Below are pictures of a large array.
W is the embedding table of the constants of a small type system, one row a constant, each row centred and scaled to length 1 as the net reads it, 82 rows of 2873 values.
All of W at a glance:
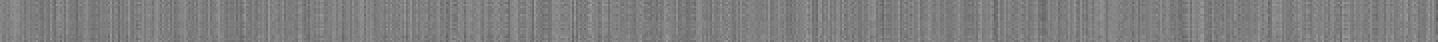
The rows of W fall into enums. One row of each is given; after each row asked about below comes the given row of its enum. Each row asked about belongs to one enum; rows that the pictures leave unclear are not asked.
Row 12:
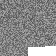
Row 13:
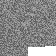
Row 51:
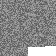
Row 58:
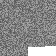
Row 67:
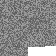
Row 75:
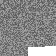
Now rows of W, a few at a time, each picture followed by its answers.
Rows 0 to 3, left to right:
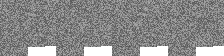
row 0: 51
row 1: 58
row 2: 13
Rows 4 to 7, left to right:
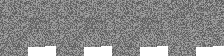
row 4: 67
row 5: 67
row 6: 67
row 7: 75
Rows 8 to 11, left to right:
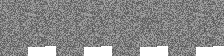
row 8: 51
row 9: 51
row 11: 51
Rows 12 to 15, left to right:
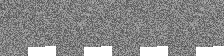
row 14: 58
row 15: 13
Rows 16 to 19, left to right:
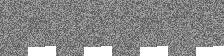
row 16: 67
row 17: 51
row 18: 67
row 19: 12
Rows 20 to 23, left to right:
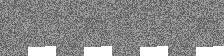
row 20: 58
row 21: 67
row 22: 75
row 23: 67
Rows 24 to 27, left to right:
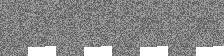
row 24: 51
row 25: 75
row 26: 67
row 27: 67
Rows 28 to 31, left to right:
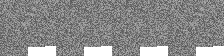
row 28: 13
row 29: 58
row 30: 58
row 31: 13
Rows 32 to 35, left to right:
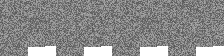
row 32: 67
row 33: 51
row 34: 67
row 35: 58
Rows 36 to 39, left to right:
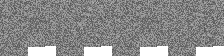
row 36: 67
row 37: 13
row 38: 67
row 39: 51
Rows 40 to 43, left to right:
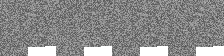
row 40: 51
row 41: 75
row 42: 51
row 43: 13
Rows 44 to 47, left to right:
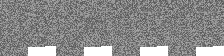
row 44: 51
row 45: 67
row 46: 75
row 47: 75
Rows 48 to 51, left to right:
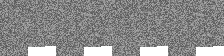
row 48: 58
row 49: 51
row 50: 75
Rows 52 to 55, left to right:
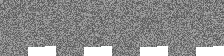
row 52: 75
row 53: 51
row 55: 12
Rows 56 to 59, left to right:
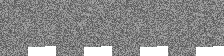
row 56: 58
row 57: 13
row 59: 51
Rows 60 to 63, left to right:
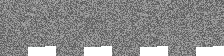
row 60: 13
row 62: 51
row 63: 75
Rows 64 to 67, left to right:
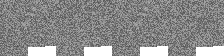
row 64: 13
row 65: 75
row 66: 13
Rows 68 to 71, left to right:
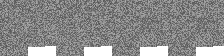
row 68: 58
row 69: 75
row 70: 67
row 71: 67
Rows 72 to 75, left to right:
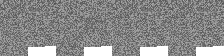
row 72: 75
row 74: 75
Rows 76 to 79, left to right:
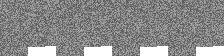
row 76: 51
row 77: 75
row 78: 58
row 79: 58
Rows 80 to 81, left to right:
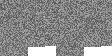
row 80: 12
